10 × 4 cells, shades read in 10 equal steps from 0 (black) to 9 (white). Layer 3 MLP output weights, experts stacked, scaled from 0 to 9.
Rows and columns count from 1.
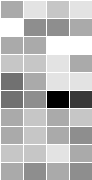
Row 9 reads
7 7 8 6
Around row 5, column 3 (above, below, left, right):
8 0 6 8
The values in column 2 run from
5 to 8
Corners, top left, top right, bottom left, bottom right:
6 8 6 5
